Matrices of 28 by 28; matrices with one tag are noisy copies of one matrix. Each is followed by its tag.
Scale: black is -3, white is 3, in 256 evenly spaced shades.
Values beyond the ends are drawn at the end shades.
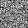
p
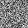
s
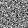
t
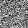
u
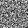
t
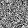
s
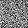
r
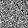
r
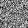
p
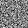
t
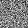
r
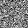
u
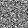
t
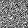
r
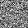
p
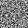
t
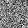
s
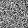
r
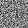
t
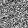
u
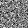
t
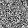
s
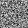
t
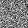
r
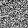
u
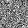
s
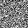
u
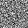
t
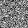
u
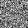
p
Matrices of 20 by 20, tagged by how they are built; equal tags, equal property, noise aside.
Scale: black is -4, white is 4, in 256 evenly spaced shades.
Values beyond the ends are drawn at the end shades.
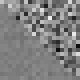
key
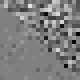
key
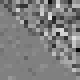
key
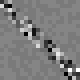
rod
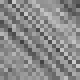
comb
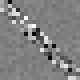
rod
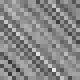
comb
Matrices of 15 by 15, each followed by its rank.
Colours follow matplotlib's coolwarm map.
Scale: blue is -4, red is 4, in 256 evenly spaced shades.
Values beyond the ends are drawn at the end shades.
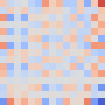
two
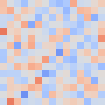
full rank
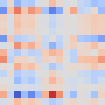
two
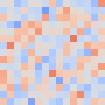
full rank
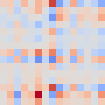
two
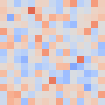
full rank
